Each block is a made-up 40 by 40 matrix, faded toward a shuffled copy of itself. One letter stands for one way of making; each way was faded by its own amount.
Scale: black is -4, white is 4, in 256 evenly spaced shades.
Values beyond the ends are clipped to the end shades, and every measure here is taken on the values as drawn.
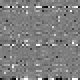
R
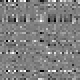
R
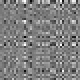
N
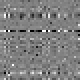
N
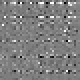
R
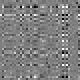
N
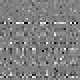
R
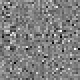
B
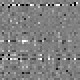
R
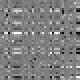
N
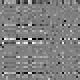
N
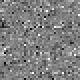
B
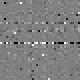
R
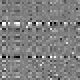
N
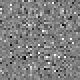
B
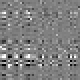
N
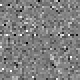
B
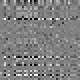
N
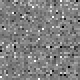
B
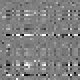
N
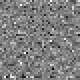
B
